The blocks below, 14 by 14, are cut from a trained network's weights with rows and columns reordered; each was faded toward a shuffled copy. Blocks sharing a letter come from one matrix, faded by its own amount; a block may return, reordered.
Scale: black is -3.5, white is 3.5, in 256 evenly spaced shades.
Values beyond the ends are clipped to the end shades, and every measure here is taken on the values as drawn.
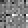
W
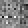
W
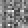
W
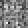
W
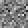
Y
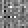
W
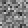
Y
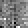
W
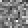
Y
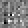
W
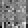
W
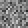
Y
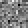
Y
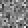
Y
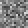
Y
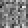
W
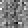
W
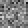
Y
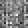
W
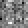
W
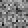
Y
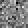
Y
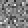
Y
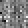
W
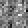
W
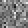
Y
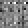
W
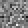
Y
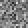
Y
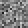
Y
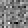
W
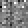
W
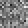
Y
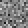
Y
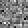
Y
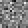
Y
